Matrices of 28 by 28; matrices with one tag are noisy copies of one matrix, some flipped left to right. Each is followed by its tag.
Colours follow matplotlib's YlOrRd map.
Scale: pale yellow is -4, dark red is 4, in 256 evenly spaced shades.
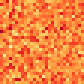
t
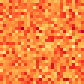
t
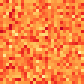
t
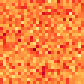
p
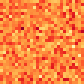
t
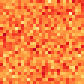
p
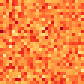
t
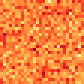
p
